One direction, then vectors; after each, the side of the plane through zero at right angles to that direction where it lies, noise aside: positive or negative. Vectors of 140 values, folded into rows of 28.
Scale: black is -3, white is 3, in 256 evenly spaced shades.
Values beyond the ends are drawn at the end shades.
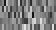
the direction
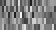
positive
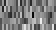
positive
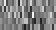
negative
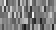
negative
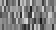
negative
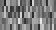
positive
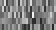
negative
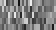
negative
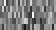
negative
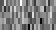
negative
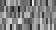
positive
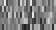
negative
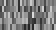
negative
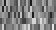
positive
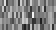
negative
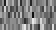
positive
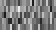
negative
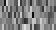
positive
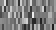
negative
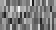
negative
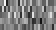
negative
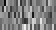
positive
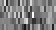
negative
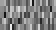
negative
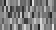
positive
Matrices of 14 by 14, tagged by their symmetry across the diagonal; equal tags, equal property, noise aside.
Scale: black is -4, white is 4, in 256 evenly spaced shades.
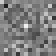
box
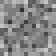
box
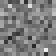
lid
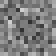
box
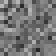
box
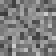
box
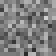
lid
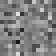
lid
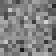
lid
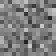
lid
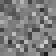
box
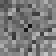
box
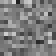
lid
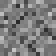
box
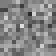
lid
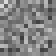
box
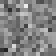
lid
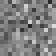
lid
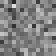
lid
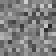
lid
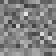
lid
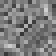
box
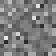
box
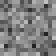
box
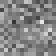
lid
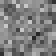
box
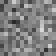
lid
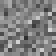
lid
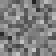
box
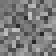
box
